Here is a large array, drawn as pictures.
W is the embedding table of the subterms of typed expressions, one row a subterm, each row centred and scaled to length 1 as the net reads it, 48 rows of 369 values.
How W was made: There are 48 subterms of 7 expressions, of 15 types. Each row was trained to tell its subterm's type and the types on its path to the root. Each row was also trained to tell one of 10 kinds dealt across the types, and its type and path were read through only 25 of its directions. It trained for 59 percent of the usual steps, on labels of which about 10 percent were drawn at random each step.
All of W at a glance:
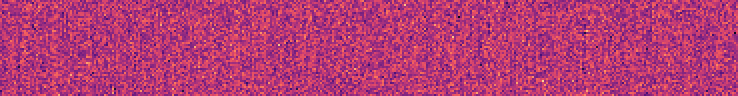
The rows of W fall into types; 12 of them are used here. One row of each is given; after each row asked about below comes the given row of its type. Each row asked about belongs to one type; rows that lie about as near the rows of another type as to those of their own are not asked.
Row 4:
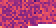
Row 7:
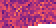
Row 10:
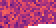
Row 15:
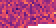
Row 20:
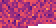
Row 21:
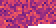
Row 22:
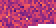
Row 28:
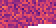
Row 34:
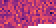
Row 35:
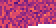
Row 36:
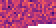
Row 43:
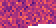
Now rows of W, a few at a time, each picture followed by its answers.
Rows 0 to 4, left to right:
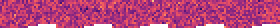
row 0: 20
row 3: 22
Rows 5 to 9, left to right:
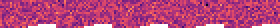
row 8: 15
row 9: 10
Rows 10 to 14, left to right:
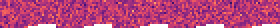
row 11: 20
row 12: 7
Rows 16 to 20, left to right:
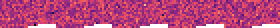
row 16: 20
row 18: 4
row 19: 4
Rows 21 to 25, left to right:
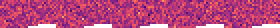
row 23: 15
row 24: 36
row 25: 28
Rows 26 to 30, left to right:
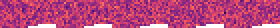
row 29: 4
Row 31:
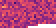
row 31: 10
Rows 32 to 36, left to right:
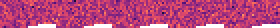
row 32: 15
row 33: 10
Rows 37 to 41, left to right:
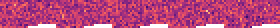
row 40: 35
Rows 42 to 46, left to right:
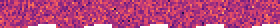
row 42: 36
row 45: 10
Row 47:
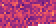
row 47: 15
